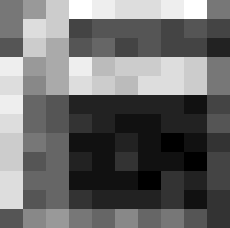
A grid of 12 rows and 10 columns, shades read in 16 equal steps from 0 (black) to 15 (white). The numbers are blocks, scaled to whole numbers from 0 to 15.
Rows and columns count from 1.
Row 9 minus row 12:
7 -3 -3 -5 -5 -5 -5 -6 -5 1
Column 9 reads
15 5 4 12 12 1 2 1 0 2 1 5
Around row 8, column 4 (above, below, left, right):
3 2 6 1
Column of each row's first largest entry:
4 2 2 1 1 1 1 1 1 1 1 3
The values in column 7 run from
0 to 13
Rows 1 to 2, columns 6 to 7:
13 13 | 5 5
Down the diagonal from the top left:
7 13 10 14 12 2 1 0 0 4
